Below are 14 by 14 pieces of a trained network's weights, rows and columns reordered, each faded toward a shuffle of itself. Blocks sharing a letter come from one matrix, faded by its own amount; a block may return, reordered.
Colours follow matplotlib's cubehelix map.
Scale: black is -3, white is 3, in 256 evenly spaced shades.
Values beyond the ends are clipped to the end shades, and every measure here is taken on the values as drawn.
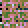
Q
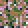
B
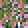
B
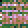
Q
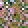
B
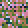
B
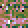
Q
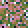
B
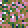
B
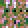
Q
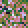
B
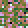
Q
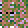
Q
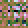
Q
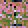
Q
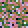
B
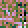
Q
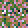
B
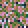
B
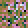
Q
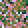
B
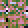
Q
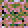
Q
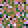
B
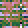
Q
